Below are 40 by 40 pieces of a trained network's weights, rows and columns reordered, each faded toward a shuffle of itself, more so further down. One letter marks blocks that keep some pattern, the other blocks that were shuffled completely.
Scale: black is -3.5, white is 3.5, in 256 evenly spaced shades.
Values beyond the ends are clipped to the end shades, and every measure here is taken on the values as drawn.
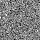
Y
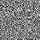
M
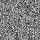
Y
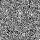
Y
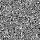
Y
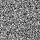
Y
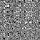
M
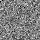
Y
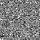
M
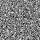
Y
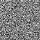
M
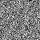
Y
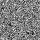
Y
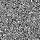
Y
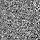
M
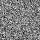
Y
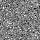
Y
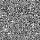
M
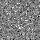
Y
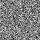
Y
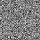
M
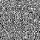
M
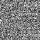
M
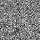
M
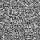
M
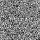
M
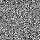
Y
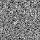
M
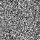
Y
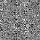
M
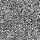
M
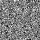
M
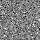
Y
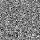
M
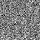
M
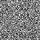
M
